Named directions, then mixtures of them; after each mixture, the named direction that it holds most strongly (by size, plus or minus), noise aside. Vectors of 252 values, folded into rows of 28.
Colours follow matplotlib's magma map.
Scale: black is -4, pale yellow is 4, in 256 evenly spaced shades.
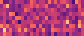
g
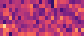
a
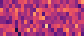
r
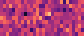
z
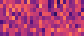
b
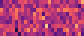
r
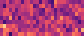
a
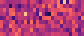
z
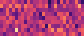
r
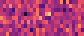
z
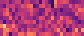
a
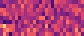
a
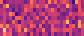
g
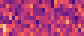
a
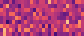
g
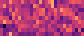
a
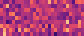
g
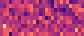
a
